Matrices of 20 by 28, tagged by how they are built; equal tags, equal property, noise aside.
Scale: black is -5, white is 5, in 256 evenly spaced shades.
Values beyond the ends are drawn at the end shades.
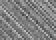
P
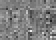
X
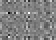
X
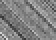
P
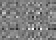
X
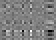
X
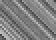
P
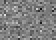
X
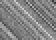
P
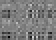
X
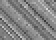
P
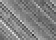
P
